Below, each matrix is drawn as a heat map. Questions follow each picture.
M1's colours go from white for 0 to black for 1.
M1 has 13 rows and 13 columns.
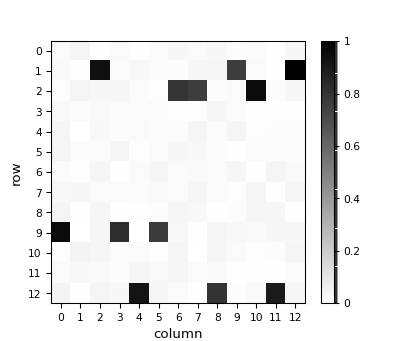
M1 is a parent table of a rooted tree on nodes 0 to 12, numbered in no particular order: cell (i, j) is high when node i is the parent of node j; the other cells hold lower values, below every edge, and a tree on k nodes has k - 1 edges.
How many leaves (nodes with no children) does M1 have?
9
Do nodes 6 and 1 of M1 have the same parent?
no
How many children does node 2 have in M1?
3
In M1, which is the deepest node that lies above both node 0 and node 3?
9
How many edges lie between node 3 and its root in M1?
2
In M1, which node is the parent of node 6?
2
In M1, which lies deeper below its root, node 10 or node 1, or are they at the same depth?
node 10
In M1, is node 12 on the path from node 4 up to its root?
yes
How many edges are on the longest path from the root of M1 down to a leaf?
2
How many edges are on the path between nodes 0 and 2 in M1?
3
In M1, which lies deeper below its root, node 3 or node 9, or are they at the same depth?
node 3
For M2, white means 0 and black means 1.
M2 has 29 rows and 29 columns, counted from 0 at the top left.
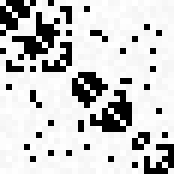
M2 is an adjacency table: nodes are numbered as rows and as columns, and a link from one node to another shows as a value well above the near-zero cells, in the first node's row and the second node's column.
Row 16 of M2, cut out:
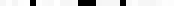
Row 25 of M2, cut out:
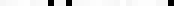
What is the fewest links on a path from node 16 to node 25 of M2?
3
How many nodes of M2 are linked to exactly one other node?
0
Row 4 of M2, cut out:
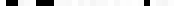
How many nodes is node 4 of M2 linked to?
6
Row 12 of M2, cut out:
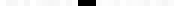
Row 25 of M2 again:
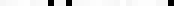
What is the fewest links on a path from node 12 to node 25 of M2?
4
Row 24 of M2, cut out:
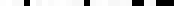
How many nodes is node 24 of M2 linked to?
7
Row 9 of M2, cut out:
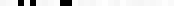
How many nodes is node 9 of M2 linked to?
4
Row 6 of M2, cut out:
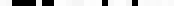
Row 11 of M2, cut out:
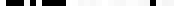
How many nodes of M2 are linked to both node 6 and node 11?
5
